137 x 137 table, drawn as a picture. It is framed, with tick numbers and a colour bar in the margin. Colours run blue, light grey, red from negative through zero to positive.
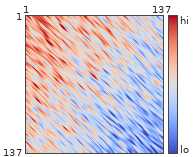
Average level on the scale: 50%. Slope: up to the top left. Grain: diagonal, down to the right. Histogram: bell-shaped. Odd rows or columns: none. Ninth with the lowest average: bottom right. Ninth with the highest average: top left.
